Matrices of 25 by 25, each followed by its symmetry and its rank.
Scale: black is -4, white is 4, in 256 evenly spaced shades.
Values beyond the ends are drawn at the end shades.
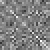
symmetric, rank five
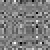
neither, rank three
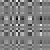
neither, rank one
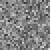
neither, full rank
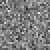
neither, full rank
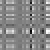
neither, rank one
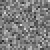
neither, full rank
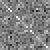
symmetric, rank five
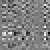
neither, rank three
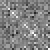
symmetric, rank five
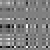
neither, rank one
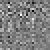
neither, rank five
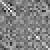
symmetric, rank five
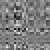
neither, rank three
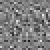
neither, rank five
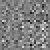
neither, rank five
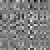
neither, rank three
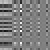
neither, rank one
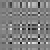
neither, rank one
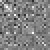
symmetric, rank five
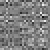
neither, rank three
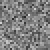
neither, full rank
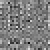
neither, rank five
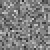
neither, full rank
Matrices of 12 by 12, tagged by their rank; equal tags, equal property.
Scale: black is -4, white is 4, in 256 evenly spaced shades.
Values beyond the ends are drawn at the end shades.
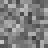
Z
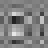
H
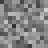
Z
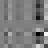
H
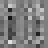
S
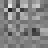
S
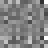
S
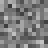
Z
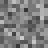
Z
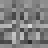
S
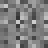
S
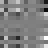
H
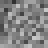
Z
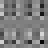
H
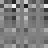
H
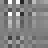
H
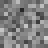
Z
